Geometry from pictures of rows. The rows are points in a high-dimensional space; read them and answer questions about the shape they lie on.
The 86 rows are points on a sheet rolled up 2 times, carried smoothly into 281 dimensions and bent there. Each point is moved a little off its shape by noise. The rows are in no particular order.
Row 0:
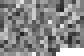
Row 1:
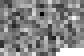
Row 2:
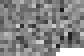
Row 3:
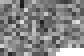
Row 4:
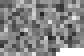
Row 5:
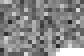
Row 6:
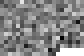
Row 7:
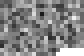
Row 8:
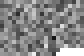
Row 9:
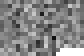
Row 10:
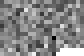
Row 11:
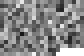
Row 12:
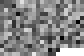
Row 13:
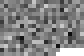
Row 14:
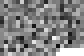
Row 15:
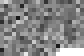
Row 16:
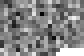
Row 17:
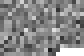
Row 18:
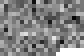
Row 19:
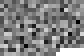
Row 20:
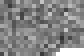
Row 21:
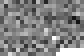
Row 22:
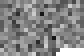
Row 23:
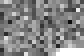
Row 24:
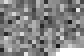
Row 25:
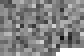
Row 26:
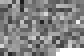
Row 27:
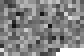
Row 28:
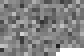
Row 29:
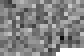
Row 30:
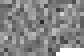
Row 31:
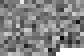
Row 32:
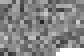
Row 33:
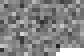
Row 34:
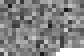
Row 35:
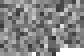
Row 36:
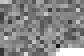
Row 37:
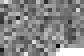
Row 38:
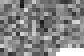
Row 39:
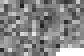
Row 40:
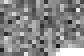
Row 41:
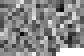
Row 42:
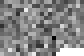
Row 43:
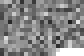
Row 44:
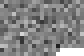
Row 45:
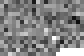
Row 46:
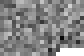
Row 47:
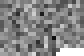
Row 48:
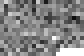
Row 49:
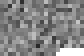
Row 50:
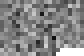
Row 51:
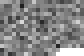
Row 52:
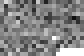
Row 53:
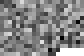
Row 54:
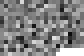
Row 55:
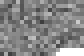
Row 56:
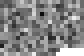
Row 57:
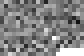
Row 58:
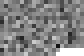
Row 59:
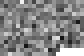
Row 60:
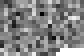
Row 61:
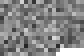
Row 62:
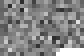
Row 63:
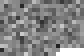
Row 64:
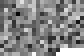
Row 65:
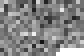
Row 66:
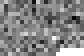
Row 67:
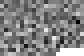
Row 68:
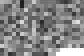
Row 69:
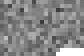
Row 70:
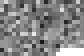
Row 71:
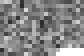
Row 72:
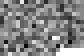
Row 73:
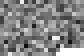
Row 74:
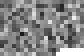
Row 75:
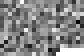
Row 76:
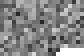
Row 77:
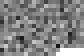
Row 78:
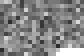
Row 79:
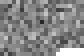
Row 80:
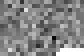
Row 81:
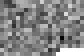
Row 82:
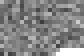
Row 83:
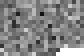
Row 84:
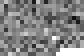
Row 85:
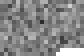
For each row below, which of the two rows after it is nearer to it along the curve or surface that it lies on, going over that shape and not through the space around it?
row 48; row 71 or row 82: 71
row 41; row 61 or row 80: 80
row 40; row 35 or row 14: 14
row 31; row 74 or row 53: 53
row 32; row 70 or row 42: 42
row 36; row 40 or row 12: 40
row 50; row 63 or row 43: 43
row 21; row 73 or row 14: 14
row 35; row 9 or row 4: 9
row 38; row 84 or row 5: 5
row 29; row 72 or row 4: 72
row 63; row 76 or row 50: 76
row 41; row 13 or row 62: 62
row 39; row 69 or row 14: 14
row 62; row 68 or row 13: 68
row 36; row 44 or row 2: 44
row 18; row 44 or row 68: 68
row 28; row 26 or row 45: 26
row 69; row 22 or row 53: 22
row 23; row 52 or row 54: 52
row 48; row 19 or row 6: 19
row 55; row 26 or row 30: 30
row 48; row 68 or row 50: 68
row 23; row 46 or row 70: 70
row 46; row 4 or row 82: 82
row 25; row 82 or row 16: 82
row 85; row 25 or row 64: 25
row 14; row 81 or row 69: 81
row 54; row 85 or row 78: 78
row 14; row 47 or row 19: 19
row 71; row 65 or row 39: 39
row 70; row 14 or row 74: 14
